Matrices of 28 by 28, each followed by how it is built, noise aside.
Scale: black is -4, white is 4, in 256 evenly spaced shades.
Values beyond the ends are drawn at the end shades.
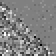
lower triangular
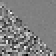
lower triangular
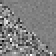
lower triangular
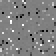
sparse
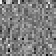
low rank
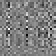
low rank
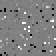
sparse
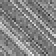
Toeplitz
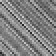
Toeplitz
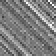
Toeplitz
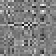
low rank
